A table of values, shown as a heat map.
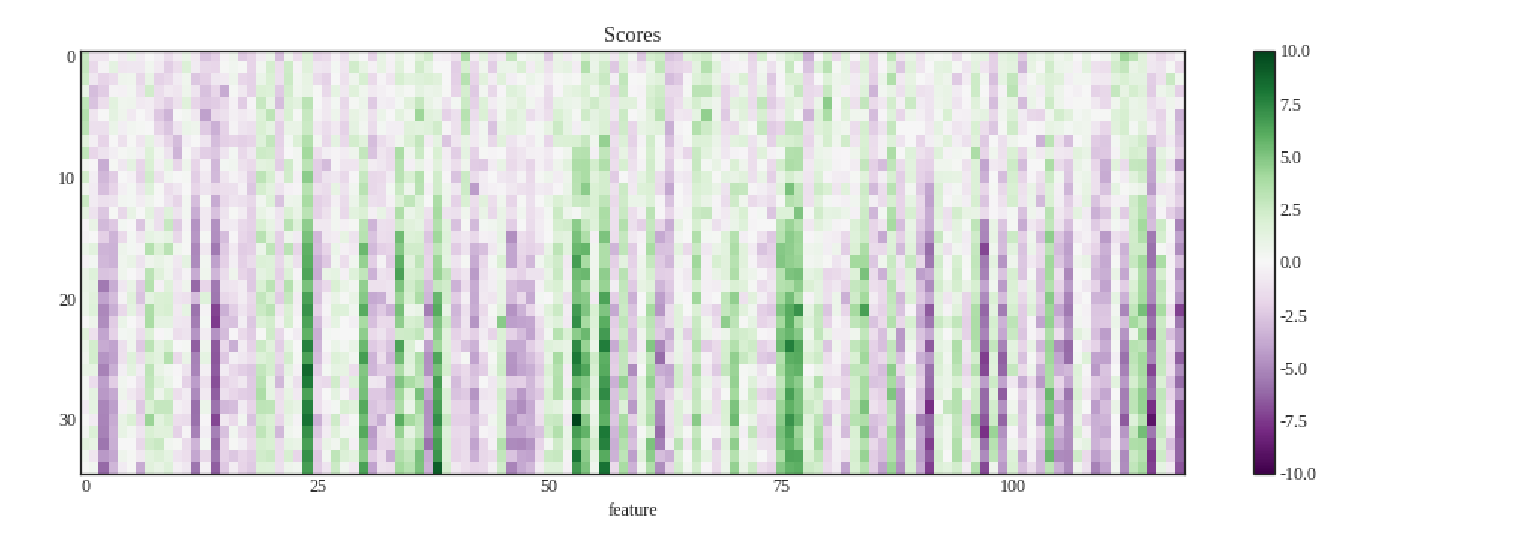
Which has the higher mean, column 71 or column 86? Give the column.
71
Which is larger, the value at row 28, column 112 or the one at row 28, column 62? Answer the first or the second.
the second
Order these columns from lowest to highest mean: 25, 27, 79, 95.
25, 95, 27, 79
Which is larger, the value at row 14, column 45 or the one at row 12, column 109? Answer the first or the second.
the first
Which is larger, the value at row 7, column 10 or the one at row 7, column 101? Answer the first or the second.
the second
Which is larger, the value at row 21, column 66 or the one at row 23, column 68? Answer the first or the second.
the first
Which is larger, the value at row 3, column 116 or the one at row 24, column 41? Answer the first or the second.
the first
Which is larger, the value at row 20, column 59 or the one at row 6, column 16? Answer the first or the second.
the second
